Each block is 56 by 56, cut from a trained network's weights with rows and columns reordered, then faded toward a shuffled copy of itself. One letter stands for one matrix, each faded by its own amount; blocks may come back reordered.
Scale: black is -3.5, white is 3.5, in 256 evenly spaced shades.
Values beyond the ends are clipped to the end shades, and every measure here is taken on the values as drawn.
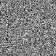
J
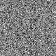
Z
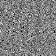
J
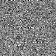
J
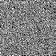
Z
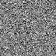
Z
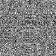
J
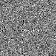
J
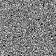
Z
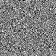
Z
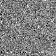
J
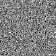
J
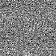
J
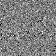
J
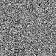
Z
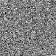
Z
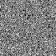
Z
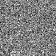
Z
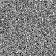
Z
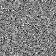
Z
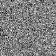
J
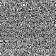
J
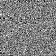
Z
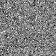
Z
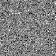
J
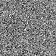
Z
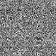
J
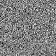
Z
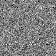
Z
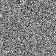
Z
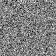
Z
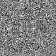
Z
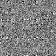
J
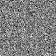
Z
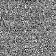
J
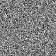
Z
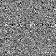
J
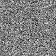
Z
